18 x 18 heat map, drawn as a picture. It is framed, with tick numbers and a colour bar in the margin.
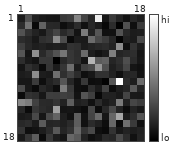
The values are skewed, with a long tail toward high values. On average the colour sits 20% of the way up the scale. The grain is fine, like static. There are no regular stripes.
